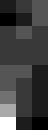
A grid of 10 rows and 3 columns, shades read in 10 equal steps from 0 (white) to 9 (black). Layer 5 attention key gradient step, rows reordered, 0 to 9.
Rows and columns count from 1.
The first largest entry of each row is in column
1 1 1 1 1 3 3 3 3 3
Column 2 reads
7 8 6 7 7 6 7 7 7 8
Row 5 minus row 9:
4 0 -1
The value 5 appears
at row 8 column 1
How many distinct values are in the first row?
3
